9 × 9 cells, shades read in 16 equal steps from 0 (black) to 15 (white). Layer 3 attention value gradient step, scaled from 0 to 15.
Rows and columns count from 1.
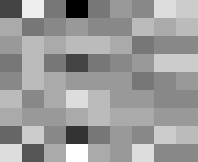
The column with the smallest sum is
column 4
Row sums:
74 82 85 77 80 87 87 76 91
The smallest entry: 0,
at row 1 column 4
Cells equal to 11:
11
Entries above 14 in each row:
0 0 0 0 0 0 0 0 1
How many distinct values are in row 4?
6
